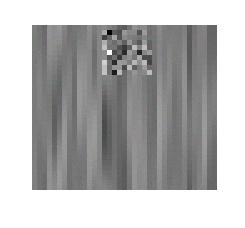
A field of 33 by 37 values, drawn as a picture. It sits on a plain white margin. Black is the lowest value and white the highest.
Histogram: heavy tails on both sides. Odd patch: rougher, in the top middle. Slope: none. Grain: streaks running down.
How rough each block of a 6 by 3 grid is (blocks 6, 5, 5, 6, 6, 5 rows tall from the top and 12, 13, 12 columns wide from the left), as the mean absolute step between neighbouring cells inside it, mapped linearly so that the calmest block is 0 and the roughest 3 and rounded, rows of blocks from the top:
030 | 030 | 000 | 000 | 000 | 000
